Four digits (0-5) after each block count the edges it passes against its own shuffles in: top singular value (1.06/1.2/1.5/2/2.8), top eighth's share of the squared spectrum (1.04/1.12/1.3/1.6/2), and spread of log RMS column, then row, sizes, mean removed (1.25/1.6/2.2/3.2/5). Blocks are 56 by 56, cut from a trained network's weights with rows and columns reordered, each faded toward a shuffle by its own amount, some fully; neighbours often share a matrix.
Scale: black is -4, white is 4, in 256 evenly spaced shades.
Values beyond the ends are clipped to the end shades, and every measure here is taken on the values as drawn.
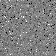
0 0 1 0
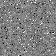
0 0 0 0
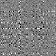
3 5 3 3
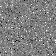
1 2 0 0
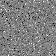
0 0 0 0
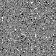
2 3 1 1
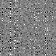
3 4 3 2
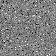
0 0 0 0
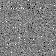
1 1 0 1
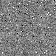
0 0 0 0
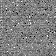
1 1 0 0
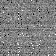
2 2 1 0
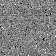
0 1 0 0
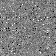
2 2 0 1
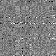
3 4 1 2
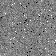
0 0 0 0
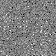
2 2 0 1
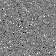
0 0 0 0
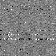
3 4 0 2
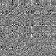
3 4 2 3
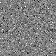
2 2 0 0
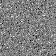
1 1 0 0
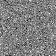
1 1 0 0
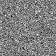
0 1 0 0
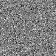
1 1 0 0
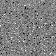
1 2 0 1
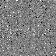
2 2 0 1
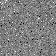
0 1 0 0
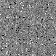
2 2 0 1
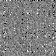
2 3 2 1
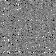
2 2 0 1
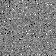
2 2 0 1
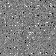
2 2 0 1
